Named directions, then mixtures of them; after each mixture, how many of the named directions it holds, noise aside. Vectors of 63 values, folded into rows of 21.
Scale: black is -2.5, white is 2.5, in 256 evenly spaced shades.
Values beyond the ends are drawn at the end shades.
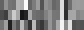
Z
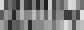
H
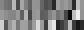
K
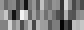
one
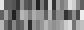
one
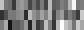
three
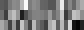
two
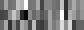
one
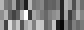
two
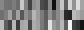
three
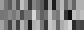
three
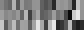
one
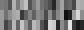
two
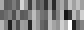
three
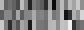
three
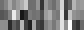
one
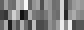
one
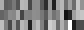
three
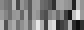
one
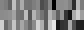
one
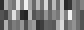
three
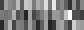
two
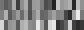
one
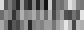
one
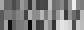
three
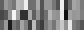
one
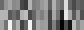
two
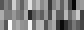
three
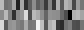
three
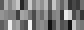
three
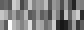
three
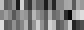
two
